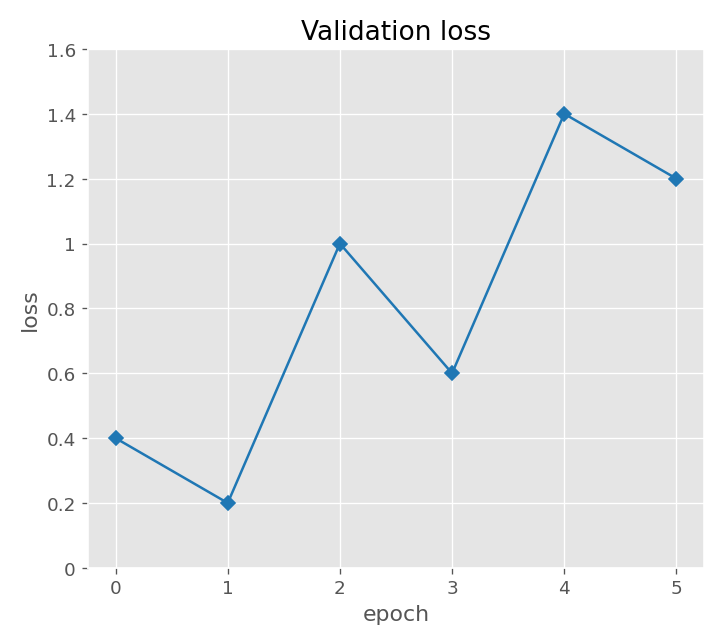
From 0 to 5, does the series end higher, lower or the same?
higher
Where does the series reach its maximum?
4
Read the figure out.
Title: Validation loss
x-axis: epoch, ticks 0 1 2 3 4 5
y-axis: loss, ticks 0 0.2 0.4 0.6 0.8 1 1.2 1.4 1.6
Values:
0.4 0.2 1 0.6 1.4 1.2
